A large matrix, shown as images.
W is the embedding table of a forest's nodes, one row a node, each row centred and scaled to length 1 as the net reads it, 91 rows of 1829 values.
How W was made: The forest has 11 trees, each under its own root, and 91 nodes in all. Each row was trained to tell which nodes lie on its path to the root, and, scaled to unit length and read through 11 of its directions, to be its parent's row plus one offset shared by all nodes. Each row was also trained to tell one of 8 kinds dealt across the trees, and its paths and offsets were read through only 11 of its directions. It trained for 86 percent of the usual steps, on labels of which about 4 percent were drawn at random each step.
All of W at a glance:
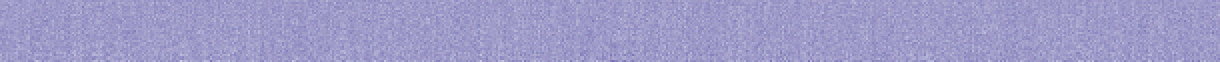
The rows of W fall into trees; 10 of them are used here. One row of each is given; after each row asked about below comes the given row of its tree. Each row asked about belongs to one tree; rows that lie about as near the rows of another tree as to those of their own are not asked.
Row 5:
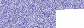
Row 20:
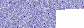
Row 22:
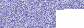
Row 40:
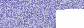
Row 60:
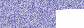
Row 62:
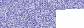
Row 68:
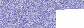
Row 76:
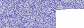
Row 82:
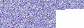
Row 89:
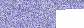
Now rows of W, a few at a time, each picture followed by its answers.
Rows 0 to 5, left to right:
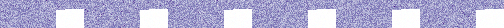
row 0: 89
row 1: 60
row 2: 5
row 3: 5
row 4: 62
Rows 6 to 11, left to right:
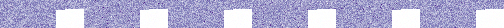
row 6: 82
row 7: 89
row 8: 20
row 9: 5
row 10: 22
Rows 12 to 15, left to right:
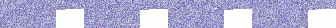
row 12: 62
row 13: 40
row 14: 20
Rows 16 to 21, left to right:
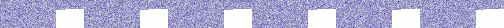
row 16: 68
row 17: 40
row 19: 20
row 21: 68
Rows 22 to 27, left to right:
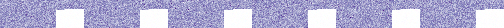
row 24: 62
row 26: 20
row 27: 60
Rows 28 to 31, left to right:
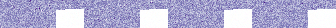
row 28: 89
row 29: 40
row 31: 60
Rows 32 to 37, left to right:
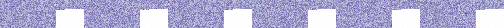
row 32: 22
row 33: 89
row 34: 22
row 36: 40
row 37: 5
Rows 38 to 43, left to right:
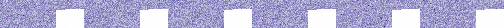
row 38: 20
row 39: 5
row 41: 40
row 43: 5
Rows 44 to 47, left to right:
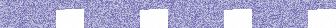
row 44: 89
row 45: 82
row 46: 5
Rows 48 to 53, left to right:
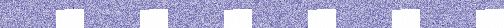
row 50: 22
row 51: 5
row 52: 60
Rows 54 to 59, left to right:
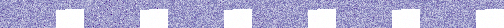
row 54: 60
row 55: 20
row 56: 5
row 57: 82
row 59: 40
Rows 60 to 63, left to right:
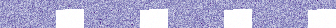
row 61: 62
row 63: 60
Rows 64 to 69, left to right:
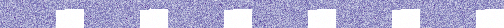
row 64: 22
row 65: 5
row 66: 20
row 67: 60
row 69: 82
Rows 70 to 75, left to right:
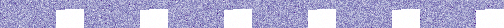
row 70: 20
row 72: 62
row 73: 20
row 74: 20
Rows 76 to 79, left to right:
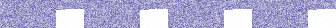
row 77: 40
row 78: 22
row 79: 82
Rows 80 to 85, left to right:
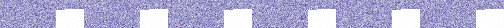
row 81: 62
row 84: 22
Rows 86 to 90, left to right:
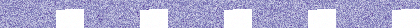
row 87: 68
